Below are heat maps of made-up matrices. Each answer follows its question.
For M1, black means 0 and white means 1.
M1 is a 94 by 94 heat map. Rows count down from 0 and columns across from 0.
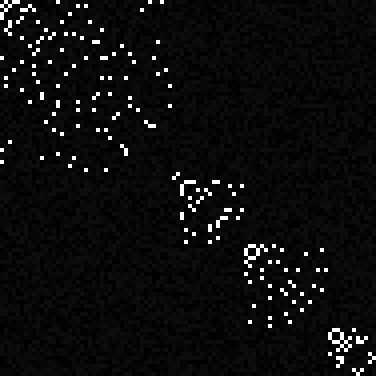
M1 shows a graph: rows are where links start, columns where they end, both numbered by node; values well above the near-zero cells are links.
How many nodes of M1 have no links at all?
0
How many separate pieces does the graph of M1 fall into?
5
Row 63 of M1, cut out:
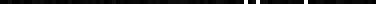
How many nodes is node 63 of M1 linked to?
3
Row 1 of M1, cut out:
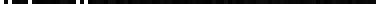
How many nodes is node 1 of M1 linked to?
5
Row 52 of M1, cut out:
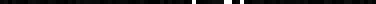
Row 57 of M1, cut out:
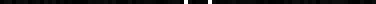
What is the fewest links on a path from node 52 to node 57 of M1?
1
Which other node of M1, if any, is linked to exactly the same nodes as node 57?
node 60
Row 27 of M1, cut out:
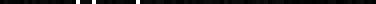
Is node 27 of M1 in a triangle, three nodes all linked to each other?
no
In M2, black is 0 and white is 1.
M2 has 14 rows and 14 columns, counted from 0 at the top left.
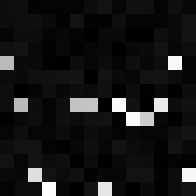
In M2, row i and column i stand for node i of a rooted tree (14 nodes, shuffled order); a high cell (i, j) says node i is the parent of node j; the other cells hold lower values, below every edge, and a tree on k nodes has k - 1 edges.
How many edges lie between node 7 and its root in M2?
3
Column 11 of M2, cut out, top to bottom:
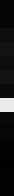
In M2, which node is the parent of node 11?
7
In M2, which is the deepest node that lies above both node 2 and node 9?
12
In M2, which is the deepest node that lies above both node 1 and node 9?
7
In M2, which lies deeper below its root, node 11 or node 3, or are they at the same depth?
node 11
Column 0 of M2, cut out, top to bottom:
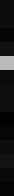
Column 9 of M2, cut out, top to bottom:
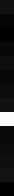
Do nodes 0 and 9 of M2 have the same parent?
no
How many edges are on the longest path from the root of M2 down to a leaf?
5
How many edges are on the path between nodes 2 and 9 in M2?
5
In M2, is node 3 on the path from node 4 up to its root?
no
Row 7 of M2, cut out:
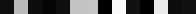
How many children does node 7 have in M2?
5
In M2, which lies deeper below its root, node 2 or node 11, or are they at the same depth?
node 11
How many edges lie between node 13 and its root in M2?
2
